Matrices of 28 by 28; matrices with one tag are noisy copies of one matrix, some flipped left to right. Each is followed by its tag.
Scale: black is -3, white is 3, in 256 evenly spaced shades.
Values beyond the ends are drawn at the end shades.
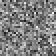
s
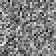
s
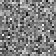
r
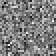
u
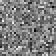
u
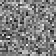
r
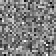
u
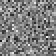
r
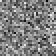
s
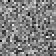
r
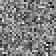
u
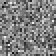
u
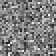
u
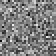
r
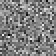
r
